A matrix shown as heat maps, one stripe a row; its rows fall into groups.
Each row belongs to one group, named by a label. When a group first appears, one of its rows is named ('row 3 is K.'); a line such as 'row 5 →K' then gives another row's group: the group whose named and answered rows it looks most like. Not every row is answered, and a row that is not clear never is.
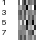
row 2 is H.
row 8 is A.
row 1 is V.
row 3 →A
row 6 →H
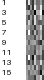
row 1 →V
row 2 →A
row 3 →H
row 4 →A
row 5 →V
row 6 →H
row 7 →V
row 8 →H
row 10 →H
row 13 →A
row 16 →H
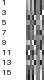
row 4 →A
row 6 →A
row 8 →A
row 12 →A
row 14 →A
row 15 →A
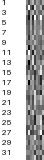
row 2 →V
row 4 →A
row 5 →A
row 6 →A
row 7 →A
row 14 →A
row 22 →V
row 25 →H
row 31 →H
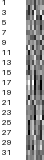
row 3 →A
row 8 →H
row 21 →V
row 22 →H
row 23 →H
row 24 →H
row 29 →A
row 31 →V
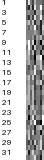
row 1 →V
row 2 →A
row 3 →H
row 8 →H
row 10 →V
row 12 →H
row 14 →A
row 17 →H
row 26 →H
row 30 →H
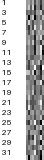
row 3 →H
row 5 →V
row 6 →A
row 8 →H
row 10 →H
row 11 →H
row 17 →H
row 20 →V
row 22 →V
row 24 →H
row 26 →H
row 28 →A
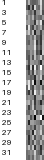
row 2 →A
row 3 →H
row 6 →V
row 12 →A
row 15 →A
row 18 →V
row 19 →A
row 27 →A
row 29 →A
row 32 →A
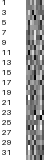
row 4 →H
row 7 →A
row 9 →A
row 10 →H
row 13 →V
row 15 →H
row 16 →H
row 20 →V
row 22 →H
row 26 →A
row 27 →H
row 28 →V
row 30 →V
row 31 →V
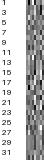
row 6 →V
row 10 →A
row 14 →H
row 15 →H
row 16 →A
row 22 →H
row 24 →A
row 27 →V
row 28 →H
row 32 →A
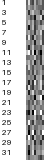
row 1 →V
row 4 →H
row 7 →H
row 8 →V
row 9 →H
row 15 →A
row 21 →A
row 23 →A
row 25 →V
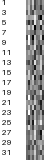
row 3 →V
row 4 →V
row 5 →A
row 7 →H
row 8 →V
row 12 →H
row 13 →A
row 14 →H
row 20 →V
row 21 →V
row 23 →V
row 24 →A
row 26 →V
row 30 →A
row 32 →A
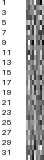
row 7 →V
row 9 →V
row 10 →V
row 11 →A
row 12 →V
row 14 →V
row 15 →H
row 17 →V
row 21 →V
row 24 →A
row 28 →H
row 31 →A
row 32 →V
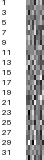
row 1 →H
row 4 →H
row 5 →A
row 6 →V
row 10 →H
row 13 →V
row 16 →H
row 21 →A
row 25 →H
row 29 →V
